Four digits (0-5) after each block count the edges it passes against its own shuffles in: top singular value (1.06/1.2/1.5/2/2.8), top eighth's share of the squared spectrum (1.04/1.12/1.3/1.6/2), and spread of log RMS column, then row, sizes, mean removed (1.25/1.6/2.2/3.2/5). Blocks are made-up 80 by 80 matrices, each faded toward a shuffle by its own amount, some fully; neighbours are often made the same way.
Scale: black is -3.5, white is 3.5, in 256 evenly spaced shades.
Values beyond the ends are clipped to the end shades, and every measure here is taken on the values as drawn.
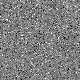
0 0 0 1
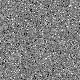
1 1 0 0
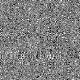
4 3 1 2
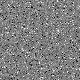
2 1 0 0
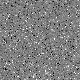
0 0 0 0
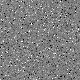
0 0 0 0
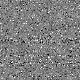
3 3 0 2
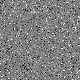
0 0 0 0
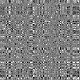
5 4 3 3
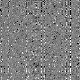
4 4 3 1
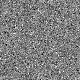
1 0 0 0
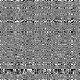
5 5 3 4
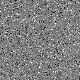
1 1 0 0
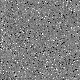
0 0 0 0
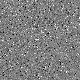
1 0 0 0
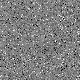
2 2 0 1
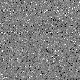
3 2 0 1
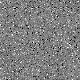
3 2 0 1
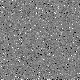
2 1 0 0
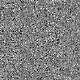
3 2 2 0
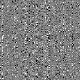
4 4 3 1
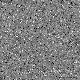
0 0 0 0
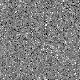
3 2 1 0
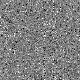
2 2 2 0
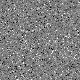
0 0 0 0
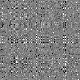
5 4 3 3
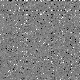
4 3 1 1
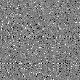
3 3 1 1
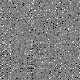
3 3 1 1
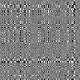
5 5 4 4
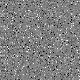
3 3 1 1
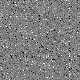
3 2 1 0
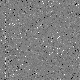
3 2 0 0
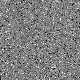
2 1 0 0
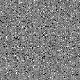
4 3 1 1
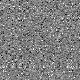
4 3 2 1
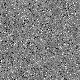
2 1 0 0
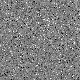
1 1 0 0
